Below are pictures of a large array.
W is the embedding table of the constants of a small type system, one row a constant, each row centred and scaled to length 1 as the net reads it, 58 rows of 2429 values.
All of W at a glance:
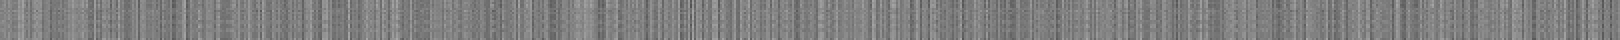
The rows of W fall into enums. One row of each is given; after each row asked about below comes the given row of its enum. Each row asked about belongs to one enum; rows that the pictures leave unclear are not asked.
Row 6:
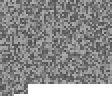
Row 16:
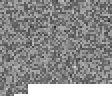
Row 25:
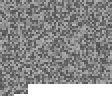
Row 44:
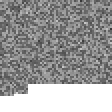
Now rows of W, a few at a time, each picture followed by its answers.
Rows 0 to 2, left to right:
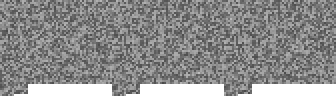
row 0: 25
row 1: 6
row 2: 6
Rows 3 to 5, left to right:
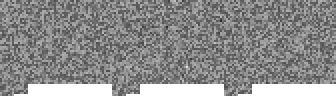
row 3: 6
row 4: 16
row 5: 25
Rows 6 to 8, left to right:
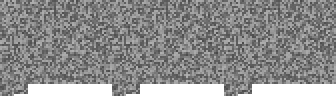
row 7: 6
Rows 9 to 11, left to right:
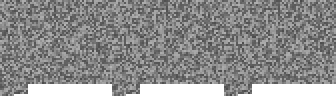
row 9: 25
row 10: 6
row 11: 6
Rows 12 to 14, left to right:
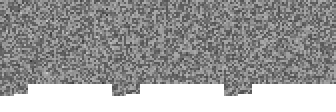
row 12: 44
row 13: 6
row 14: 25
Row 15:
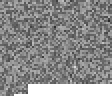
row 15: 16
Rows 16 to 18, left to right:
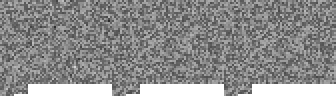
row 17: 25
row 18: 25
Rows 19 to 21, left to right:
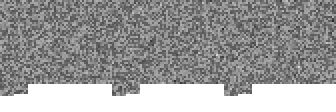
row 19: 25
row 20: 44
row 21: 16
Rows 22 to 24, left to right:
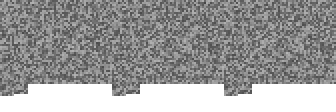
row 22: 6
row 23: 25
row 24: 25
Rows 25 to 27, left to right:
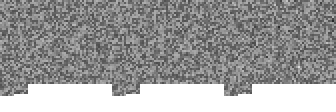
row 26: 6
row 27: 16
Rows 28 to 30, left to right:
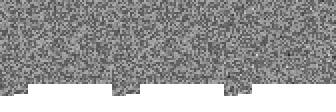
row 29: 25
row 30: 44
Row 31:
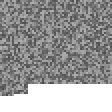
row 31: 6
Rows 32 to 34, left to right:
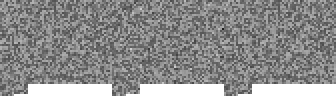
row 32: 6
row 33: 44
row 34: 6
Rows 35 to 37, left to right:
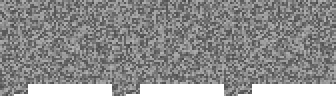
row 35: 25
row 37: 25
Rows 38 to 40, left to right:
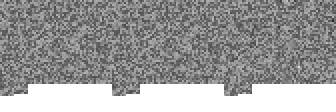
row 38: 25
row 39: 25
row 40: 16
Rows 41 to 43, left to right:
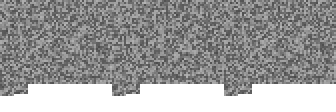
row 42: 6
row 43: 25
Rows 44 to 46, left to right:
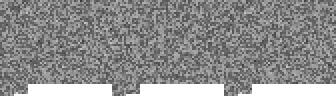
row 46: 44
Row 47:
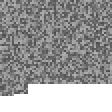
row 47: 6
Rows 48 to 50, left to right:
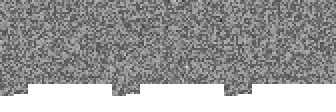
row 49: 16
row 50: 6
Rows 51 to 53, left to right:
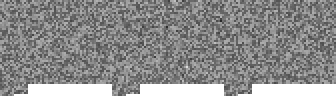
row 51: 25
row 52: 16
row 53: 6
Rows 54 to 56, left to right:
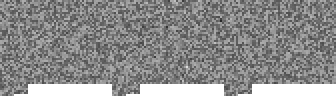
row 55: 16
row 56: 6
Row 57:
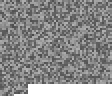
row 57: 25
